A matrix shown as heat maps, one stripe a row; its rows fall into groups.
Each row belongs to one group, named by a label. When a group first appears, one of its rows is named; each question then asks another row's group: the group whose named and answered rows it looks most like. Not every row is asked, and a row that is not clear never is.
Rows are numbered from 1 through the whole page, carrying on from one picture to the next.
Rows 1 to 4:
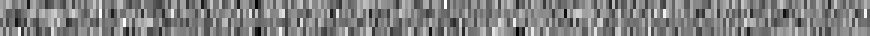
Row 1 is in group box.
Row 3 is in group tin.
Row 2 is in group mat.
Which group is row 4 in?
box
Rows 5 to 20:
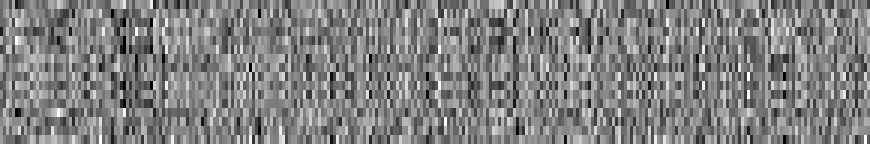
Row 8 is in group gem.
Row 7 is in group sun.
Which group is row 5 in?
tin
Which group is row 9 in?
sun
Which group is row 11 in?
mat
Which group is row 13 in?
mat
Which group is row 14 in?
sun
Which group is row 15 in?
mat
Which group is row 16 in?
sun
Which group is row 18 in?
box
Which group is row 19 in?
box
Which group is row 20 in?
mat
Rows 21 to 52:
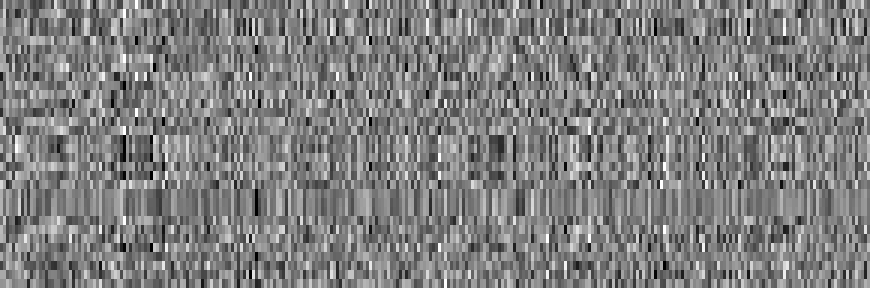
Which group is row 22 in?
tin
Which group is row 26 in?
box
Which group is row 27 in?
tin
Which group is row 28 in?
tin
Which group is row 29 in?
gem
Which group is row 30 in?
sun
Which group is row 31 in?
mat
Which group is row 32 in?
box
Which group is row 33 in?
gem
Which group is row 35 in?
tin
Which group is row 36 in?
sun
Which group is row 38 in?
sun
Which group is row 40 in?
sun
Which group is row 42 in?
box
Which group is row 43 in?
box
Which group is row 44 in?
box
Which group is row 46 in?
mat
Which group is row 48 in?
sun
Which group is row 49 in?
box
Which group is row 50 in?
gem
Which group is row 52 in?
box
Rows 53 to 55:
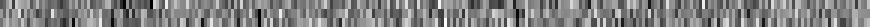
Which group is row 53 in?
sun
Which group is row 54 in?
box
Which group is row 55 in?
box
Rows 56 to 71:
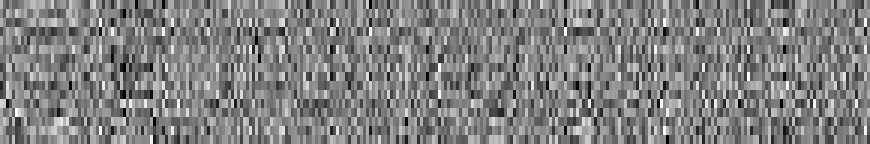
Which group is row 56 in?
mat
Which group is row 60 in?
box
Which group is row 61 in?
mat
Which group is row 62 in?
box
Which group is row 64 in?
mat
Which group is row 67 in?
tin
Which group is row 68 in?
sun
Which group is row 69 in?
tin
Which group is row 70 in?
mat
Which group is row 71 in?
tin
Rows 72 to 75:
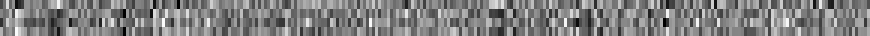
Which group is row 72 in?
tin
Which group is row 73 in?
sun
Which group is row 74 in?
gem
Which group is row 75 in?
sun
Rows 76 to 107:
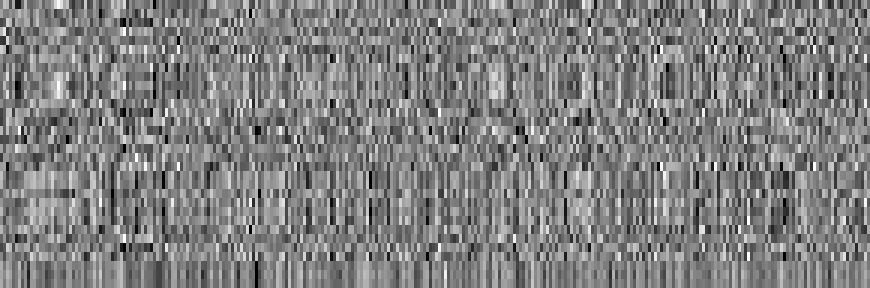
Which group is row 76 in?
tin
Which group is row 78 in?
sun
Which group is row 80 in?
tin
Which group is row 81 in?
tin
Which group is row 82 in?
mat
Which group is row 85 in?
tin
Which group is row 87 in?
mat
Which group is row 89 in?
gem
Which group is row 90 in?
box
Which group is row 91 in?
tin
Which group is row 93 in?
gem
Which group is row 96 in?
mat
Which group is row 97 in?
box
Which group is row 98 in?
mat
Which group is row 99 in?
mat
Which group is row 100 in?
mat
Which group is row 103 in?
sun
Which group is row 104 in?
mat
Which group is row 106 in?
box
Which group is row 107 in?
box
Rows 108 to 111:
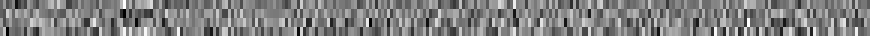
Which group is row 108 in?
tin
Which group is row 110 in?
mat
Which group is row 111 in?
tin
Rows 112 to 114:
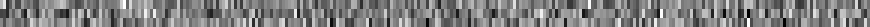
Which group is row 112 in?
tin
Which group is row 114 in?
mat
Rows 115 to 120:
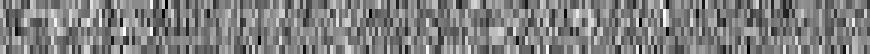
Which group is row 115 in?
tin
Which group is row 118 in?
tin
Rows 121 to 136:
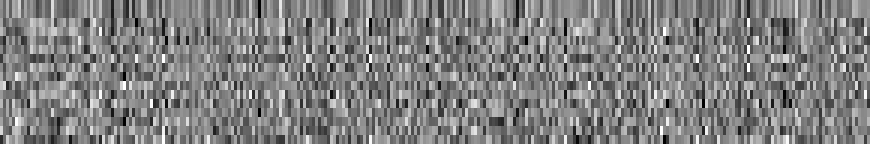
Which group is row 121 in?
box
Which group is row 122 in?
box
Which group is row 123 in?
mat
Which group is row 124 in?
mat
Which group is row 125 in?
tin
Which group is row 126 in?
mat
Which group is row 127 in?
gem
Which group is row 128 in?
mat
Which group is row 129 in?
sun
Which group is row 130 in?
tin
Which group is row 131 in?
mat
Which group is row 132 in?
tin
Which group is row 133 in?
box
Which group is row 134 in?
sun
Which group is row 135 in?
tin
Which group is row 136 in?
gem
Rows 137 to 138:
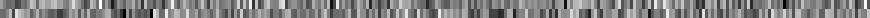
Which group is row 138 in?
sun
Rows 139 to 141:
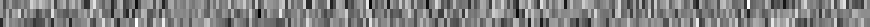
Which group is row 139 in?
mat
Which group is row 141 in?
gem
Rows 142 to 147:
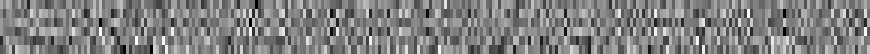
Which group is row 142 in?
box
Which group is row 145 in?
mat
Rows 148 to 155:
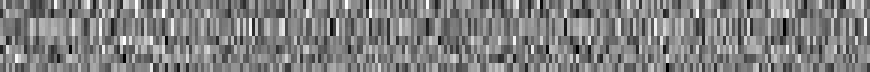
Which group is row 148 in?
gem
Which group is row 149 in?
gem
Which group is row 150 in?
mat
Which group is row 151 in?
mat
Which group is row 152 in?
tin
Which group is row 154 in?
sun
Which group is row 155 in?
tin
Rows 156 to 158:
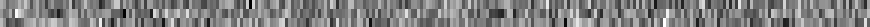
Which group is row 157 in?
sun
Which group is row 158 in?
mat
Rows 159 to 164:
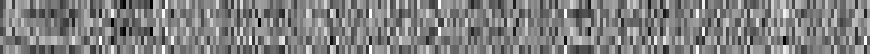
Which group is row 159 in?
sun
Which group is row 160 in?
gem
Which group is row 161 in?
box
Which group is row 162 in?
sun
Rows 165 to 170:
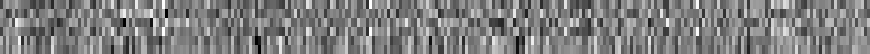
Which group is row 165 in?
gem
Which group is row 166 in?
tin
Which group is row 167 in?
sun
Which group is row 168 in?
gem
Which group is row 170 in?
box
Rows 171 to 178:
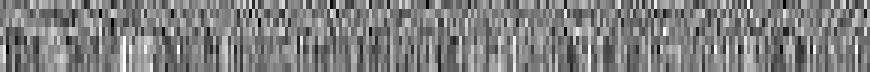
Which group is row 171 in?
mat
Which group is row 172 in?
gem
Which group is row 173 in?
box
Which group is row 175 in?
tin
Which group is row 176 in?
tin
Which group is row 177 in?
tin
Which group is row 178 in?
tin
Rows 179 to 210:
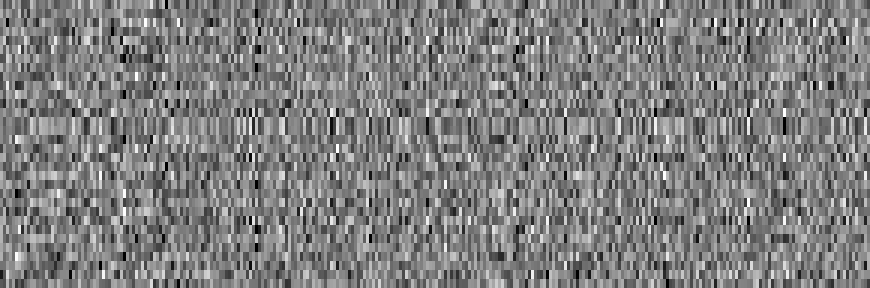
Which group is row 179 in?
tin
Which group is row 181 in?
tin
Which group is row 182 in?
box
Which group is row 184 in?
box
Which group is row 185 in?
sun
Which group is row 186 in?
box
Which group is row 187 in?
gem
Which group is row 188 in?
tin
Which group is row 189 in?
sun
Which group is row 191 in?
gem
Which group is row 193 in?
mat
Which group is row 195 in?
gem
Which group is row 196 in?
gem
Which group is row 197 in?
tin
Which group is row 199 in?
box
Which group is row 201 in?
mat
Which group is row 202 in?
tin
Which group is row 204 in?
box
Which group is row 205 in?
mat
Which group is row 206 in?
box
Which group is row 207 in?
sun
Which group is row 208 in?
gem
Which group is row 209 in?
gem
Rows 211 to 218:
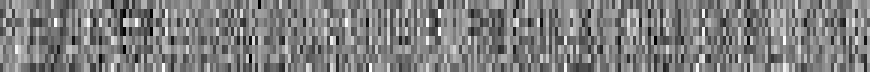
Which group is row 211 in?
box
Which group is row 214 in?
sun
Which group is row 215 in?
gem
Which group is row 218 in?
gem
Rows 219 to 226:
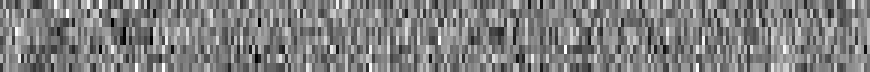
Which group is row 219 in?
gem
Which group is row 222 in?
sun
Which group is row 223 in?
sun
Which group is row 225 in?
box
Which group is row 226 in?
gem
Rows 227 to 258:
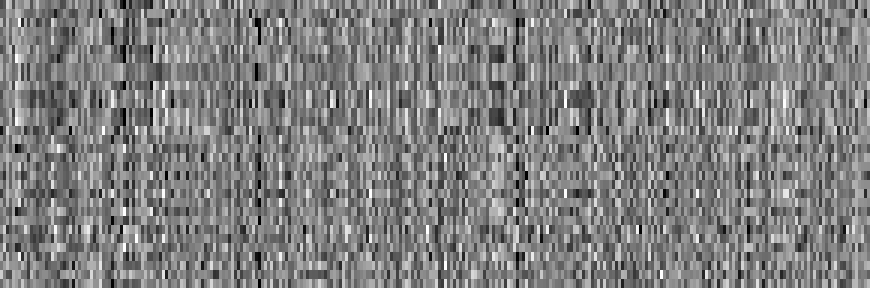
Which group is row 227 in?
sun
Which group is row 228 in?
gem
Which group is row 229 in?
box
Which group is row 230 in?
box
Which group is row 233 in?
sun
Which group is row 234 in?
box
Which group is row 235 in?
box
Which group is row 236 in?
sun
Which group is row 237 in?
gem
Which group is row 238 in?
gem
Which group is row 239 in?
sun
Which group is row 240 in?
sun
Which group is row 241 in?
gem
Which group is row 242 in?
box
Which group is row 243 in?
tin
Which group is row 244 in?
box
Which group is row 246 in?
tin
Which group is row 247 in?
box
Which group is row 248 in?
gem
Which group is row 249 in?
box
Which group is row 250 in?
tin
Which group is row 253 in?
gem
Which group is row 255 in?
box
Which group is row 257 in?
tin
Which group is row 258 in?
box
